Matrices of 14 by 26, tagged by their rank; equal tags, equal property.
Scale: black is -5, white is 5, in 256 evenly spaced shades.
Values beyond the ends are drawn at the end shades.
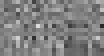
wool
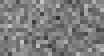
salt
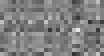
wool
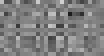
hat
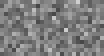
salt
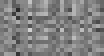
wool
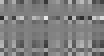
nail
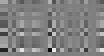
nail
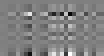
nail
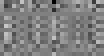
hat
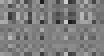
hat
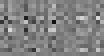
wool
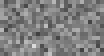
salt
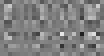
hat
